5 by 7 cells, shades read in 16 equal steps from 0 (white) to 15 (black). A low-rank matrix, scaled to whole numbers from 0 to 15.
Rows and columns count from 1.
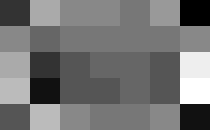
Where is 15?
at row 1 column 7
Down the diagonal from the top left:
12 9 10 10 8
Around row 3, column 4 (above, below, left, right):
8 10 10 9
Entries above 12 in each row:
1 0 0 1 1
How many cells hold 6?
1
